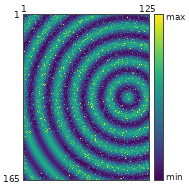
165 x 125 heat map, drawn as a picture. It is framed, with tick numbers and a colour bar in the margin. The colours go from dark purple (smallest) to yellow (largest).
There is no overall slope. The bottom left is the calmest part. Rings spread out from the middle right. An odd patch, calmer than its surroundings, sits in the bottom left.
